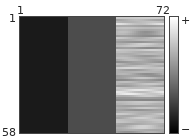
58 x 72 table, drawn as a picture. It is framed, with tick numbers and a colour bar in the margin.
It is made of 1 by 3 panels. Panel 1,1: very low, flat. Panel 1,2: low, flat. Panel 1,3: high, streaked across.
